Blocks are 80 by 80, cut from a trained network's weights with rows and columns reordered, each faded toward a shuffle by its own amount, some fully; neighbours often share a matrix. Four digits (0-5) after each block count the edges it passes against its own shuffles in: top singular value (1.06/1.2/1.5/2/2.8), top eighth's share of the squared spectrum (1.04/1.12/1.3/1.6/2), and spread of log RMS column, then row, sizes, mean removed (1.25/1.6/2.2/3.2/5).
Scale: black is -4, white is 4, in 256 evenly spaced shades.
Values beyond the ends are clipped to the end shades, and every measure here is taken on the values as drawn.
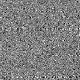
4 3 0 2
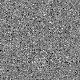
3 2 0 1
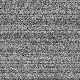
4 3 0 1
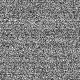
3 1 0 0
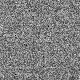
1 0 0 0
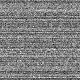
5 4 1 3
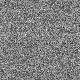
0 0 0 0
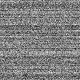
4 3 0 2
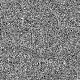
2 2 0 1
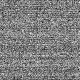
3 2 0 0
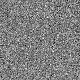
1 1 0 0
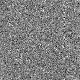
2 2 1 0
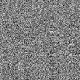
3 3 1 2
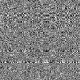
4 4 0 3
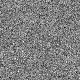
0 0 0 0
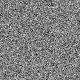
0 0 0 0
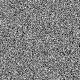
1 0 0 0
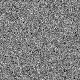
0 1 0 0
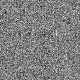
2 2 1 1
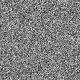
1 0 0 0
